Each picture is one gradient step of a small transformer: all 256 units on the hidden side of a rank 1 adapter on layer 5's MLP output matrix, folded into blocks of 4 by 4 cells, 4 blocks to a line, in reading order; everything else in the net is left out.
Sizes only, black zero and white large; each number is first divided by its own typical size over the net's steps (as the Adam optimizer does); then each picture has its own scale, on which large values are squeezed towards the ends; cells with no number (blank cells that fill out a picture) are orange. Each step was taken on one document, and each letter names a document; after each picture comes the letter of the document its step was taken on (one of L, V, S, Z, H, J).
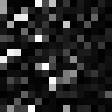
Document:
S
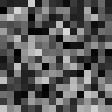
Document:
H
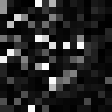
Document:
S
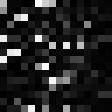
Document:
S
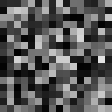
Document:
H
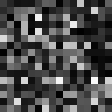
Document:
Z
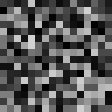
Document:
H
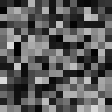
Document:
H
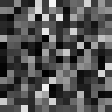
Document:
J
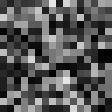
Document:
J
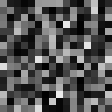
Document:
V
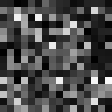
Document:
Z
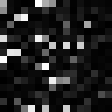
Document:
S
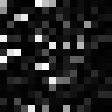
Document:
S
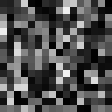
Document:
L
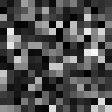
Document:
H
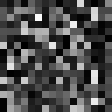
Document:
Z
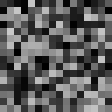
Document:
H
